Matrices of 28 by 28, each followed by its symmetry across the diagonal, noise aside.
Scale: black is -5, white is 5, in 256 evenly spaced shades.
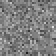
antisymmetric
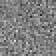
antisymmetric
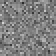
antisymmetric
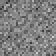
symmetric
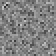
symmetric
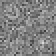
symmetric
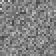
symmetric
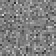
antisymmetric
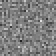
antisymmetric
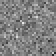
symmetric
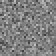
antisymmetric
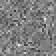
symmetric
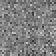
antisymmetric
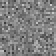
antisymmetric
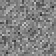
symmetric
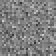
antisymmetric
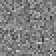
antisymmetric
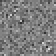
symmetric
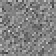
symmetric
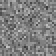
antisymmetric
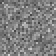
symmetric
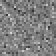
antisymmetric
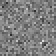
symmetric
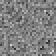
symmetric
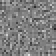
antisymmetric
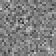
symmetric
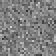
antisymmetric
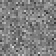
antisymmetric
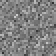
symmetric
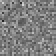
symmetric
